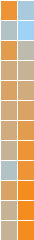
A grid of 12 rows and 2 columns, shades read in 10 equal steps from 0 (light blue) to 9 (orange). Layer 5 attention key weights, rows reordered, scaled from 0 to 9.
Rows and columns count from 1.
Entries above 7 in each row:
1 0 0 0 0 0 0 1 1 1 1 1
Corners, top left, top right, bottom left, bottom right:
8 1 4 9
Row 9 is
2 8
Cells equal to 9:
3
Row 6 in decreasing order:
6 5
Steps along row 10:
up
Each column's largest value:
8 9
